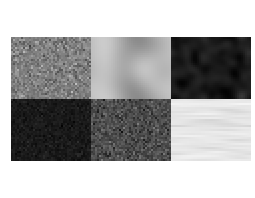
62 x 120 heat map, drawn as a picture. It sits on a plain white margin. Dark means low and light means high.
The table splits into 2 rows of 3 panels. Panel 1,1: middling, fine-grained. Panel 1,2: high, smooth. Panel 1,3: very low, blotchy, faint in contrast. Panel 2,1: very low, fine-grained, faint in contrast. Panel 2,2: low, fine-grained. Panel 2,3: very high, streaked across, faint in contrast.
